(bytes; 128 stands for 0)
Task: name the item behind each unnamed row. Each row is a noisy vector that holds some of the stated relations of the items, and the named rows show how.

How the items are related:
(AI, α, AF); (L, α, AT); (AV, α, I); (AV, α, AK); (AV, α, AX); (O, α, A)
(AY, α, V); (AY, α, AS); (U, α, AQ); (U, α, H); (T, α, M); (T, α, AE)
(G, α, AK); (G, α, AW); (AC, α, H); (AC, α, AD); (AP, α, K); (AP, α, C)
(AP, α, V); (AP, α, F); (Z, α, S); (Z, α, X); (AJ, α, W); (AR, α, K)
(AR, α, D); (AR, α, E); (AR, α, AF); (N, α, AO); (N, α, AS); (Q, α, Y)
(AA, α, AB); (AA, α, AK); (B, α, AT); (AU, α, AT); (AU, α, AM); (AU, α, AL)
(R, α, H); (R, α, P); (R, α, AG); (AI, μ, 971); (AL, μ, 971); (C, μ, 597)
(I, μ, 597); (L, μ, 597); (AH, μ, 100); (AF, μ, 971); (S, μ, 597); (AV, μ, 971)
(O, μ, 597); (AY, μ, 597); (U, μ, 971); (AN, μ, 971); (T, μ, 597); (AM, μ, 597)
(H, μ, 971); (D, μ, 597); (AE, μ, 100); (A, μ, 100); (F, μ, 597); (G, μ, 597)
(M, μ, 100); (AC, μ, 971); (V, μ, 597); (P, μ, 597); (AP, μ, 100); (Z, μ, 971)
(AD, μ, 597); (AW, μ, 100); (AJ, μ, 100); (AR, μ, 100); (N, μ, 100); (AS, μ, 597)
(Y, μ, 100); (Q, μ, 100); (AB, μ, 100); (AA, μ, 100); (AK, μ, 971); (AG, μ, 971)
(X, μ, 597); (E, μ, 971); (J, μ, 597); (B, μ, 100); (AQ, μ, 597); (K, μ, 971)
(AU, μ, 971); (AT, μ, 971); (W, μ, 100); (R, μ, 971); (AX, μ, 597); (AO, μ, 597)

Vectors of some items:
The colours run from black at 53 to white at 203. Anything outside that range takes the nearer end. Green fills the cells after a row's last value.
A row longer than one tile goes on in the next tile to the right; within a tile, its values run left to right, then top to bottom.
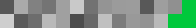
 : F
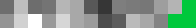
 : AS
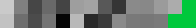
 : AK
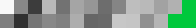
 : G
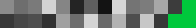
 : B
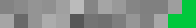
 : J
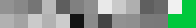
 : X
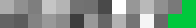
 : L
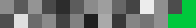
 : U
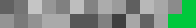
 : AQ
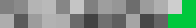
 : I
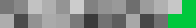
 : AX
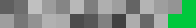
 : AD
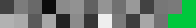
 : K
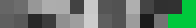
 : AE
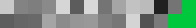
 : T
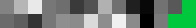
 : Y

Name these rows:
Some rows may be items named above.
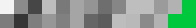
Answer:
G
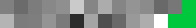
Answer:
P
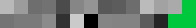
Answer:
AV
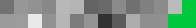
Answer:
AO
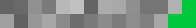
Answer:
D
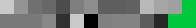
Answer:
AV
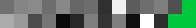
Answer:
AT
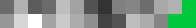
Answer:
AS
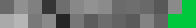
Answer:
AN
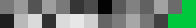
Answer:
N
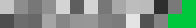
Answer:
T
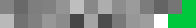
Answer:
P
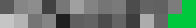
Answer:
AL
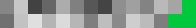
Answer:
AY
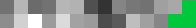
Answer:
AS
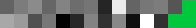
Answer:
AT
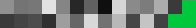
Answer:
B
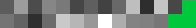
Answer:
AP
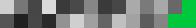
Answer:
AA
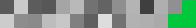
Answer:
V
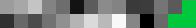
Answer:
Q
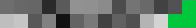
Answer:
AG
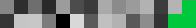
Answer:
AI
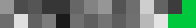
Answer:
R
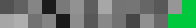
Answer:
E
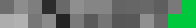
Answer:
AN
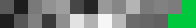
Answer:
AR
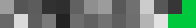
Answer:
R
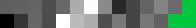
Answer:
W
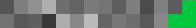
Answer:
AH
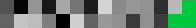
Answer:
AF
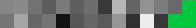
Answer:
AU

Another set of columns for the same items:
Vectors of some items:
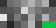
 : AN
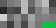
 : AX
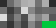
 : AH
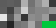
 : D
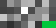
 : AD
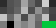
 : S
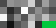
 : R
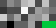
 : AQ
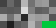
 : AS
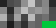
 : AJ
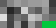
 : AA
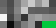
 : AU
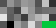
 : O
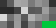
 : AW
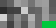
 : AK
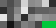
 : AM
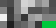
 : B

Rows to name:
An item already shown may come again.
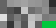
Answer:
G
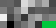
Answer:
L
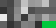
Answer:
AT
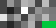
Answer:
P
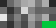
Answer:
AH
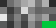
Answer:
AH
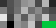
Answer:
Z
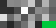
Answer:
H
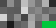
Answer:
J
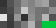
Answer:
K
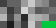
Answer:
N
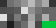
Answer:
AN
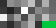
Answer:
AG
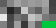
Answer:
AA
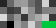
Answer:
A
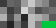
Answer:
N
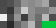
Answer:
E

